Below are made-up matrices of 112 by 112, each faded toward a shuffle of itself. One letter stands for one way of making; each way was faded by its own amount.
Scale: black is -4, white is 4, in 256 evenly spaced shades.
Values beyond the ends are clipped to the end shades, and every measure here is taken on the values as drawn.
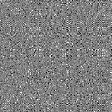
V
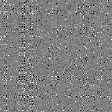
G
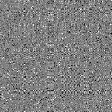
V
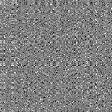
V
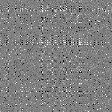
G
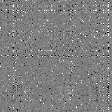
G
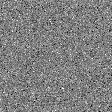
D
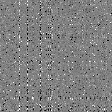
G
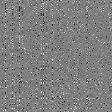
G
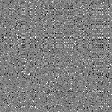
V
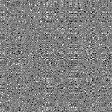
V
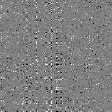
G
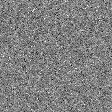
D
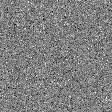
D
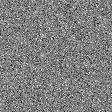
D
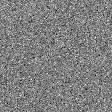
D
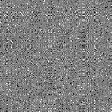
V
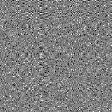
V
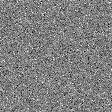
D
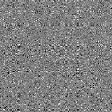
V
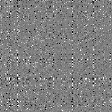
G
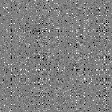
G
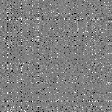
G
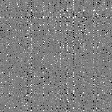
G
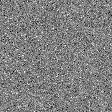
D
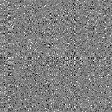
V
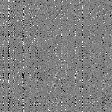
G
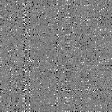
G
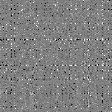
G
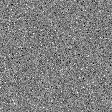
D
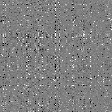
G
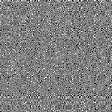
V
